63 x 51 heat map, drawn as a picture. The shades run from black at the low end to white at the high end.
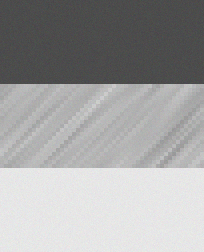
It is made of 3 by 1 panels. Panel 1,1: low, flat. Panel 2,1: high, slanting up to the right, faint in contrast. Panel 3,1: very high, flat.
